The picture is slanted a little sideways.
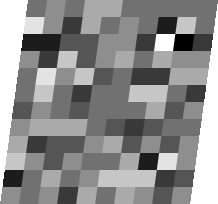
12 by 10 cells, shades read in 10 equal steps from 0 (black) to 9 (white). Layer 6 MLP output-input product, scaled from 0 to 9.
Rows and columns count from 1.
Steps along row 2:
down down up down up down down up down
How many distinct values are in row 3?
6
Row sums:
45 46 31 48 47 45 41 43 41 48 46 45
